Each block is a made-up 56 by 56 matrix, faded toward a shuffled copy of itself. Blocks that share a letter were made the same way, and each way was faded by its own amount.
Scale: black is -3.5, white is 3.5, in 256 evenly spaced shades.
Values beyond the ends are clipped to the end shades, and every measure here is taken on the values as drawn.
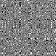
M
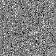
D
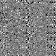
M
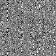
D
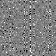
M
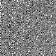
D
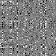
M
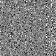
D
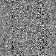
D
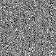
D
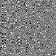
M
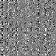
M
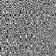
M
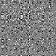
M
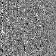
D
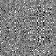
M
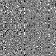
M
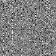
D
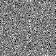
D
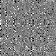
M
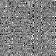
M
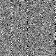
D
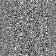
D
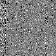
D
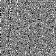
D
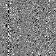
D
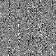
D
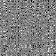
M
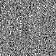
D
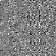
M
